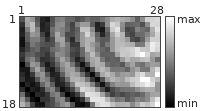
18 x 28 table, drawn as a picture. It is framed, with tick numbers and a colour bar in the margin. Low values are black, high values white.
Rings: centred on the top right. Ninth with the lowest average: bottom left. Odd rows or columns: none. Roughest part: bottom middle. Slope: up to the right.
